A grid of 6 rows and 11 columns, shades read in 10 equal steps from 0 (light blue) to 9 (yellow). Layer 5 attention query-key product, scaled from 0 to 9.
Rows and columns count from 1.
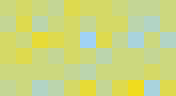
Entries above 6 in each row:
1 1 3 1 0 4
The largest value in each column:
6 7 8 7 7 8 7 7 9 6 7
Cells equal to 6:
12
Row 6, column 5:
6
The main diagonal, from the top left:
5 7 8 4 4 8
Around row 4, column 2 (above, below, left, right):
5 5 6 5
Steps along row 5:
same same same down down up same same up down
